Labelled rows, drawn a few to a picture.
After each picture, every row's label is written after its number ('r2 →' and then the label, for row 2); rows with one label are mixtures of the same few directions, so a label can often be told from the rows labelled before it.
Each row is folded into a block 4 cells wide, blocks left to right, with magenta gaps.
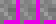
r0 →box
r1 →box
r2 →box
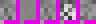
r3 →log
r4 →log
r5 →log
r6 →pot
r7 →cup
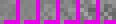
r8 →cup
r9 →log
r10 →pot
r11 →box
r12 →box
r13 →pot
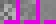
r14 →pot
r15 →cup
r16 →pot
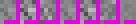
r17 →box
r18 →box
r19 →log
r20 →box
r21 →box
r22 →cup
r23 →pot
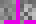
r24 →log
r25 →pot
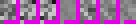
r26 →cup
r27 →cup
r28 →cup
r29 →box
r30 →box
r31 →box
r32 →box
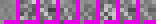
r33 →log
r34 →cup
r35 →box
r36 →log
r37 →pot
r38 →pot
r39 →box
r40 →box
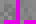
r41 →pot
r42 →log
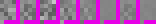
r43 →box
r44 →pot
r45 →cup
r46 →log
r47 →log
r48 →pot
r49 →pot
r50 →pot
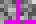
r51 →box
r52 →cup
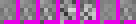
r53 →log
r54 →log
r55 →log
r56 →box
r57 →pot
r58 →pot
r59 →log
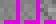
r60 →log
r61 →pot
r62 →box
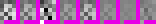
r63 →pot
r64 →pot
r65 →log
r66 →pot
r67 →pot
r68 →pot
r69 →pot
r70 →log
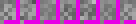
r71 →pot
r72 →cup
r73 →cup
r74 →pot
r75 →cup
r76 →pot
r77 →pot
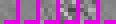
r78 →box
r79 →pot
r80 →log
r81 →box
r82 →box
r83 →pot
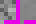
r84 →box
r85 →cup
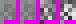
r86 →pot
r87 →pot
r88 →log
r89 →pot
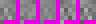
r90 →log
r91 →cup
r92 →log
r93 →log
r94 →log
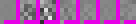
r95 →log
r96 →pot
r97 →log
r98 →log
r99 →pot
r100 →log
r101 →cup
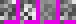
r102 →cup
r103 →pot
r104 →pot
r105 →cup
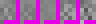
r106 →log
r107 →pot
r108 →box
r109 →pot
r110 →log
